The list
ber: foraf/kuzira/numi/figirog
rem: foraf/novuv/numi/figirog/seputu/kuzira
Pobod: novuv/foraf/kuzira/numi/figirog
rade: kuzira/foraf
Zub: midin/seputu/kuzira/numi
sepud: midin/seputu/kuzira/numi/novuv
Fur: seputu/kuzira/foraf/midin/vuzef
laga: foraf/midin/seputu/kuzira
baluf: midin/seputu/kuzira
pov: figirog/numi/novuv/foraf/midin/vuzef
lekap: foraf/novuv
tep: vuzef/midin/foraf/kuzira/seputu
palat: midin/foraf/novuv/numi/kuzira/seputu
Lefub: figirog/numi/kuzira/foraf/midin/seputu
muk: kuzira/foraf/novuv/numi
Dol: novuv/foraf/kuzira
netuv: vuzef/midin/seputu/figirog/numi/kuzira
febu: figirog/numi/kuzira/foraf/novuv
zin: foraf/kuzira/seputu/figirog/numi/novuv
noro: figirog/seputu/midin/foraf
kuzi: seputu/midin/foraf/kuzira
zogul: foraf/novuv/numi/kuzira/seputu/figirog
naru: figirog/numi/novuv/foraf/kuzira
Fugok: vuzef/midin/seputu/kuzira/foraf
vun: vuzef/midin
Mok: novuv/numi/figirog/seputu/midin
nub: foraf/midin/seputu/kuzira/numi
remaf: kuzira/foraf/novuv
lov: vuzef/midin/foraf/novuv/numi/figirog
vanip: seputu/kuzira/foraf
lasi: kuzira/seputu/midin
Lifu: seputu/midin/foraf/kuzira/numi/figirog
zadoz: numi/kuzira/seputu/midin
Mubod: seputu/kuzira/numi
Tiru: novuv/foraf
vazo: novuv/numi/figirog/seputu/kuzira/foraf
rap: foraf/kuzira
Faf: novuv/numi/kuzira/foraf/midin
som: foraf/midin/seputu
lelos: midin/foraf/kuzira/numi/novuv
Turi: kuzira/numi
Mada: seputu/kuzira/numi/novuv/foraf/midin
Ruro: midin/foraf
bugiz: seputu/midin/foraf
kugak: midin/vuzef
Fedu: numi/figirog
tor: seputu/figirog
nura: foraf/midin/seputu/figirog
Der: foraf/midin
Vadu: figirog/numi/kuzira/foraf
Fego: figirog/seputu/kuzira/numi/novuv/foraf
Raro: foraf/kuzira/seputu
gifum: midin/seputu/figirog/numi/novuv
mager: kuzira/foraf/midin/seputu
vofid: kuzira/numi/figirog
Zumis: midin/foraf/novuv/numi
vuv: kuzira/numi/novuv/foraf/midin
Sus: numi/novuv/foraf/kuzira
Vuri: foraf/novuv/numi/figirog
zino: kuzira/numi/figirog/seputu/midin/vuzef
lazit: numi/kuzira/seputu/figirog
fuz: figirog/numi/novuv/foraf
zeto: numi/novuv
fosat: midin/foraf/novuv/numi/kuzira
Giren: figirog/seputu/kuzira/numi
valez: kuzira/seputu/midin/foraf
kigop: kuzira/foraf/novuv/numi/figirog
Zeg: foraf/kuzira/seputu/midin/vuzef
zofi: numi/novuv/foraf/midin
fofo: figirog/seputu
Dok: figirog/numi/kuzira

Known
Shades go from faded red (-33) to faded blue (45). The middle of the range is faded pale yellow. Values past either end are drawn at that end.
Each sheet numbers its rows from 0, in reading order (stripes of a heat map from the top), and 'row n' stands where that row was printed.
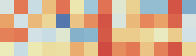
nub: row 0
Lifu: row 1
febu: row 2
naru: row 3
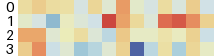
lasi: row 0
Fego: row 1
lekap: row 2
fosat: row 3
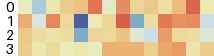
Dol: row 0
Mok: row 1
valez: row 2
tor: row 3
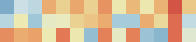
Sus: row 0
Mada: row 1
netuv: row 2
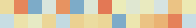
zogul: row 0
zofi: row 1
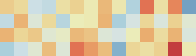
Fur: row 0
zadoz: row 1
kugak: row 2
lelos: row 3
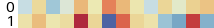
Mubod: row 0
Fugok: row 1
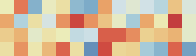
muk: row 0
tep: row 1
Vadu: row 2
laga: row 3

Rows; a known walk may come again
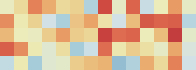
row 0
gifum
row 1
pov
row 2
ber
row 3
Vuri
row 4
Mada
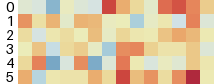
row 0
Fego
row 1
vun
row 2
Tiru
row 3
rade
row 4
zogul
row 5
Pobod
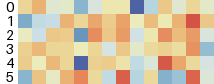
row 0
Zumis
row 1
Sus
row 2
kuzi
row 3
Der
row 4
bugiz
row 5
sepud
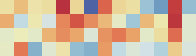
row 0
Fugok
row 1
tep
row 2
rap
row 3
muk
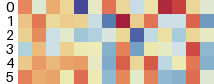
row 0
noro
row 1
Lefub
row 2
fosat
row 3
Faf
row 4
nura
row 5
netuv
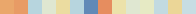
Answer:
remaf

